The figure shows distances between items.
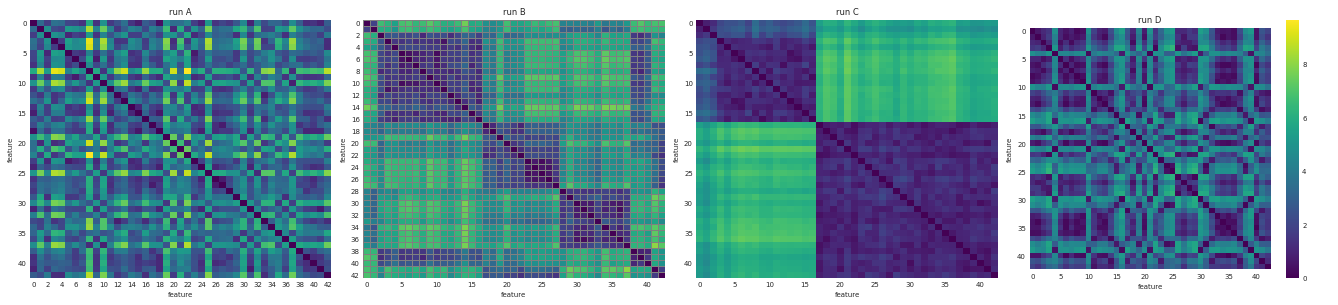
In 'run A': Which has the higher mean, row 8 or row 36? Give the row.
8
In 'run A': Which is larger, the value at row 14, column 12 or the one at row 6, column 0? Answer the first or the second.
the first
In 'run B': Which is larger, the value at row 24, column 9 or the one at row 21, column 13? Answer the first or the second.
the first
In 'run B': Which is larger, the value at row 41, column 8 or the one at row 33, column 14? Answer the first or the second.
the second
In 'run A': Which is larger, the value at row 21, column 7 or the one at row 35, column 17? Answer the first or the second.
the second
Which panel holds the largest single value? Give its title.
run A
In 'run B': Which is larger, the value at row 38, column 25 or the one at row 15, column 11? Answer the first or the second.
the first
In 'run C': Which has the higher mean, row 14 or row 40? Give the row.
14
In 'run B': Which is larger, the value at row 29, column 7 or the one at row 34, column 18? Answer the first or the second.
the first
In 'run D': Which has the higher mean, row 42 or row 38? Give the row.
38
